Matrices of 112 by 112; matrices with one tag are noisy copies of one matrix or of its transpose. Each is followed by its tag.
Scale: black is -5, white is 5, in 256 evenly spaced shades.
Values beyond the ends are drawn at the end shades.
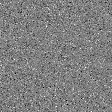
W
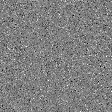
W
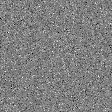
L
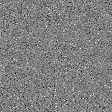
W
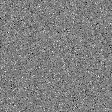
L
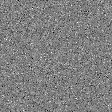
L
